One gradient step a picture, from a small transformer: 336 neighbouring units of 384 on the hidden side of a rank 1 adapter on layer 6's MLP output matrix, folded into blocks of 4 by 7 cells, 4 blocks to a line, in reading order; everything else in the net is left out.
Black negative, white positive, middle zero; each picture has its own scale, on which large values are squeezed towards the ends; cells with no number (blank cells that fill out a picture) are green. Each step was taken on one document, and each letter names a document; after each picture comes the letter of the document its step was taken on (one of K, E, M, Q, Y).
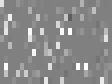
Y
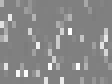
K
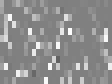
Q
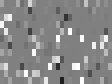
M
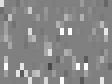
Y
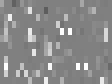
Y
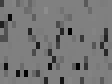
K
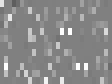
Y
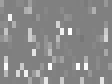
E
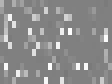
Q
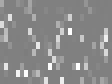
K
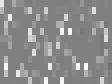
Y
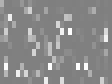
E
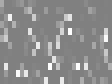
K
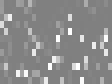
M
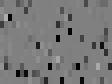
M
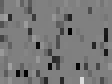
M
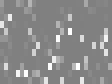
M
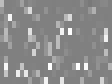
E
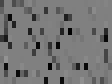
Q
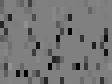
M
